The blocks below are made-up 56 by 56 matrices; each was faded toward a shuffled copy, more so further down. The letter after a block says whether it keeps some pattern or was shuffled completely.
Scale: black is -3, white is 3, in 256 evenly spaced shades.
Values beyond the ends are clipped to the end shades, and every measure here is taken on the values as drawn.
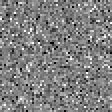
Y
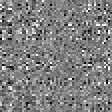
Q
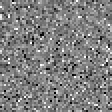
Y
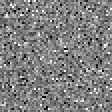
Y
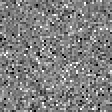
Y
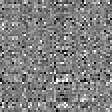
Q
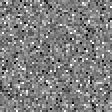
Y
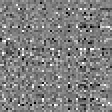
Q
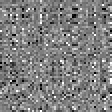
Q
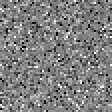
Y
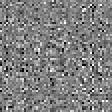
Q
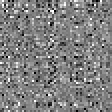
Q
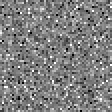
Y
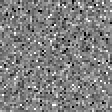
Y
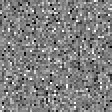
Y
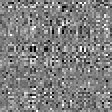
Q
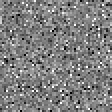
Y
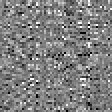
Q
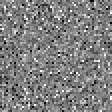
Y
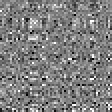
Q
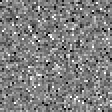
Y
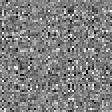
Q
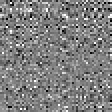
Q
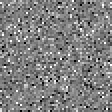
Y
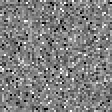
Y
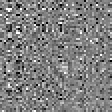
Q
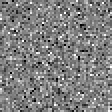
Y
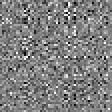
Q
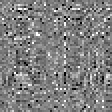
Q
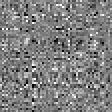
Q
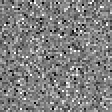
Y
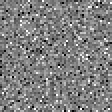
Y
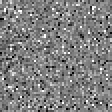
Y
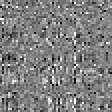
Q
